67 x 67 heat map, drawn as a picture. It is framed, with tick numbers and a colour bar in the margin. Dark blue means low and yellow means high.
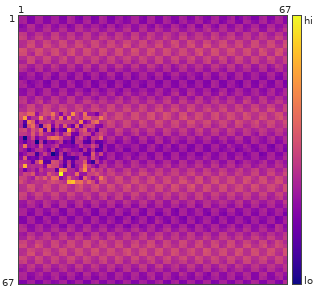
There is no overall slope. Stripes running across repeat 4 times from top to bottom. An odd patch, rougher than its surroundings, sits in the middle left. The middle left is the roughest part.
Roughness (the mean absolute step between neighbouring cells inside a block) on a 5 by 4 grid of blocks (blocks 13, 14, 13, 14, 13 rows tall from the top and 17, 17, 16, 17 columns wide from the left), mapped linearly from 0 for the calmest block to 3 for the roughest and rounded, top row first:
0 0 0 0
1 0 0 0
3 1 0 0
0 0 0 0
0 0 0 0
